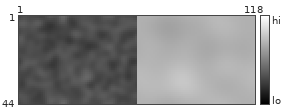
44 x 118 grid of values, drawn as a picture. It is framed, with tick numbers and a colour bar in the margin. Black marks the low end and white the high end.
The table splits into one row of 2 panels. Panel 1,1: low, blotchy, faint in contrast. Panel 1,2: high, smooth, faint in contrast.
